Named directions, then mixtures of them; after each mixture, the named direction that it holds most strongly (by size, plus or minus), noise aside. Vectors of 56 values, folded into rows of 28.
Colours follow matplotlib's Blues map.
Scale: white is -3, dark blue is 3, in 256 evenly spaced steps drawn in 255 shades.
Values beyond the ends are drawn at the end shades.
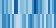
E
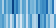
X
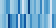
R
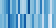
R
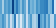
X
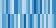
E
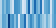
R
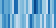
E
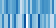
X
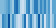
E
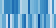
X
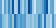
E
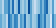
R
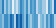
X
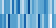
R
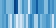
E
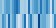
X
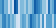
E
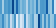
X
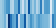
R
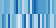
E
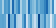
X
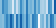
X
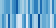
X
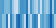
X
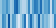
E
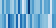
R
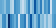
R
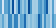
R
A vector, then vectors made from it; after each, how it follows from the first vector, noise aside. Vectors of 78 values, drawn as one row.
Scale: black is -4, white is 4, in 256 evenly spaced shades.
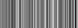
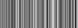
copied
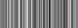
wrapped around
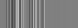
partly zeroed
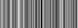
wrapped around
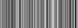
copied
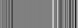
partly zeroed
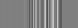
partly zeroed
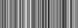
wrapped around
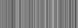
shrunk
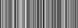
wrapped around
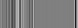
partly zeroed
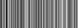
wrapped around
